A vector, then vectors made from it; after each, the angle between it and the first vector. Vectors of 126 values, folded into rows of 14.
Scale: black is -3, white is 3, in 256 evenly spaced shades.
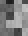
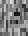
partly opposed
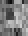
nearly parallel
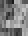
nearly parallel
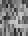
partly aligned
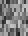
partly aligned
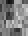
nearly parallel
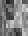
nearly parallel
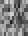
partly opposed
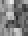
nearly opposite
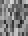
partly opposed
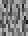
orthogonal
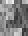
nearly opposite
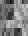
nearly parallel
